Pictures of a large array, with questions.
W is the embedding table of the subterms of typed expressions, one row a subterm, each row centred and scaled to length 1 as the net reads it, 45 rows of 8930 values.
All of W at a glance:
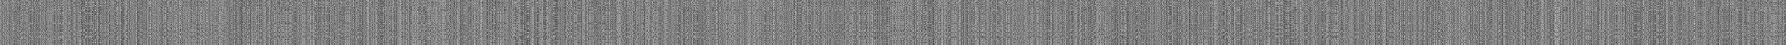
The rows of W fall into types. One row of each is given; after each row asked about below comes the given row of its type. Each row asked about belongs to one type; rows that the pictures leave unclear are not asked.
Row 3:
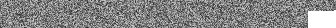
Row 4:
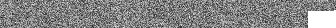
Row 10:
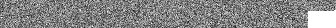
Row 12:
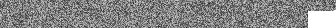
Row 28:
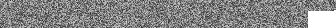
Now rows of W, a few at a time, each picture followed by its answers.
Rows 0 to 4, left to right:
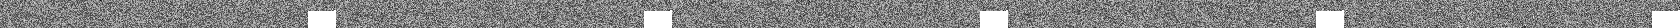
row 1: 28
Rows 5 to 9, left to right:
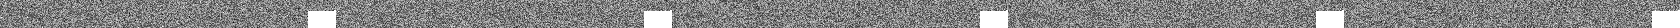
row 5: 28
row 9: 10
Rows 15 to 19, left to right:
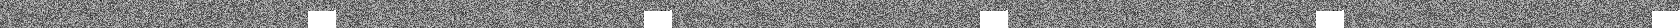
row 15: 28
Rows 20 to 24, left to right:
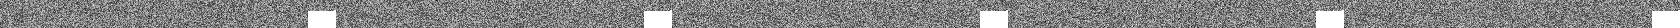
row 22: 3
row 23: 10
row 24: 28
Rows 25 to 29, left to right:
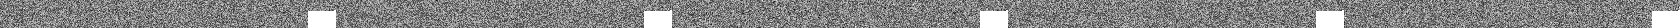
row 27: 3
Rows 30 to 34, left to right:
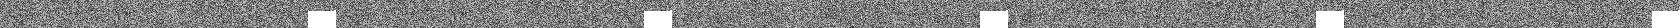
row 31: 12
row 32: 4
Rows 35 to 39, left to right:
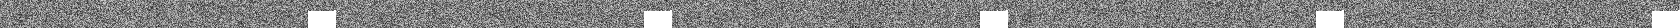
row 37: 4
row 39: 10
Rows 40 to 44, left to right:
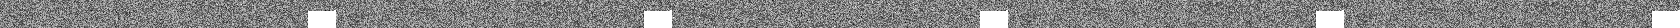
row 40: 12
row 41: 12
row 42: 28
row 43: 12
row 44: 12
